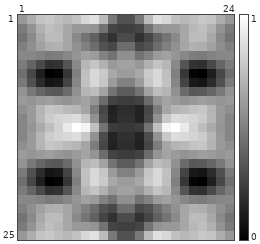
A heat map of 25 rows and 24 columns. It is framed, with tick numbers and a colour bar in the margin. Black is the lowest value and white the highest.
No seam splits the table. No overall slope runs across the table. It mirrors both left to right and top to bottom. The texture is blotchy.
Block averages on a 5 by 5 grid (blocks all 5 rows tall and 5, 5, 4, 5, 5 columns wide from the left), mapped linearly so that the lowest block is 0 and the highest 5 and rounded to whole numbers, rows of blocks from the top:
4 4 2 4 4 / 2 4 3 4 2 / 5 5 0 5 5 / 2 4 3 4 2 / 4 4 2 4 4
